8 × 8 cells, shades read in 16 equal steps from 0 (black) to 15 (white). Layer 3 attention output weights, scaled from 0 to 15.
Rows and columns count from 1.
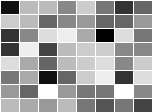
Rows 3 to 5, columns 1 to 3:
3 8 13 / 3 14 4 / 13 10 6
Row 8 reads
11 10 9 11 7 5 7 4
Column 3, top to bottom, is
11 6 13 4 6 1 15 9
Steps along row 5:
down down up up up down up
